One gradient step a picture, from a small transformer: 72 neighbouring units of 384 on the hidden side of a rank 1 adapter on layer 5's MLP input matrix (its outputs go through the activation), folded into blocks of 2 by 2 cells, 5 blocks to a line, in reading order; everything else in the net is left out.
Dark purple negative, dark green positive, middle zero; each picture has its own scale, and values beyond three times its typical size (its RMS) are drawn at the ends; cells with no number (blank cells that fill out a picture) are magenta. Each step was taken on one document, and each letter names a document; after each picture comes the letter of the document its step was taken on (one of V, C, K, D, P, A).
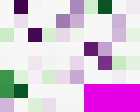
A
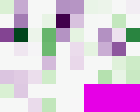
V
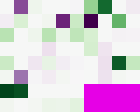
A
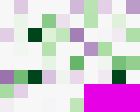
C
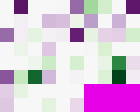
C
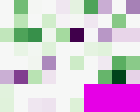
C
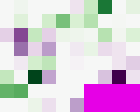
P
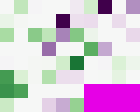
A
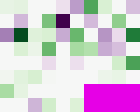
V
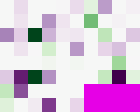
P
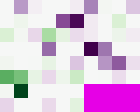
A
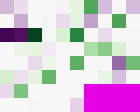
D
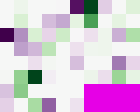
P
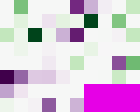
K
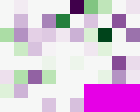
P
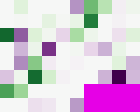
P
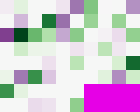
V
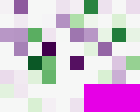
D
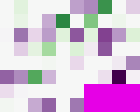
P
